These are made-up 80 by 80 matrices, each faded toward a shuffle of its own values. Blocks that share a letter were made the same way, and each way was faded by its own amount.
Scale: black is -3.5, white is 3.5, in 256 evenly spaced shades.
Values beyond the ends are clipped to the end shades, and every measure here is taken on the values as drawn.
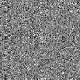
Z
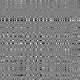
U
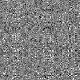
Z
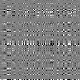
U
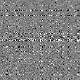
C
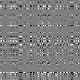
U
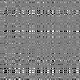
U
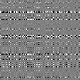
U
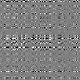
U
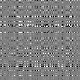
U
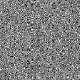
Z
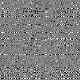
C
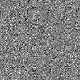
Z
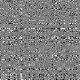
C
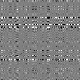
U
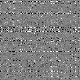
C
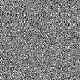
Z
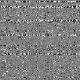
C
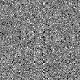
Z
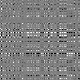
U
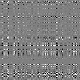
U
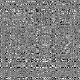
C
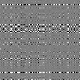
U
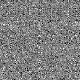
Z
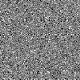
Z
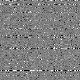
C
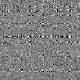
C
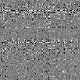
C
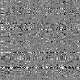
C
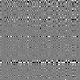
U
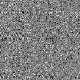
Z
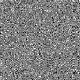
Z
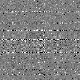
C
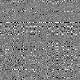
C
